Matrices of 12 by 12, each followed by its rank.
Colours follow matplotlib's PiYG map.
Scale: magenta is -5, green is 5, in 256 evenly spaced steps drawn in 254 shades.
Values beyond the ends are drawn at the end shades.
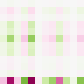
one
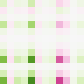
one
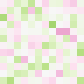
full rank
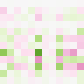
two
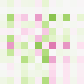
two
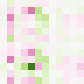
two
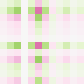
one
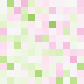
full rank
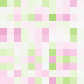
two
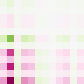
one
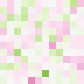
full rank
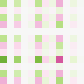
one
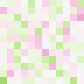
full rank
